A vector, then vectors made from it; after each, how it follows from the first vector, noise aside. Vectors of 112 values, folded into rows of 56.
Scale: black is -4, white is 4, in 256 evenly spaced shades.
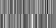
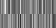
wrapped around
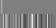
partly zeroed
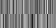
negated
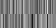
negated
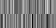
sign-scrambled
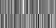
wrapped around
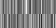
wrapped around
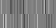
partly zeroed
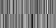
negated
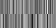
negated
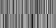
negated
